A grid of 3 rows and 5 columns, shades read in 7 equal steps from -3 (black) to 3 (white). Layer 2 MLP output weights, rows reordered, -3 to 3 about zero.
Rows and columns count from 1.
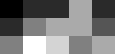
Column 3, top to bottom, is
-2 1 2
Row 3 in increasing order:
0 0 1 2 3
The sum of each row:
-8 -1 6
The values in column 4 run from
0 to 1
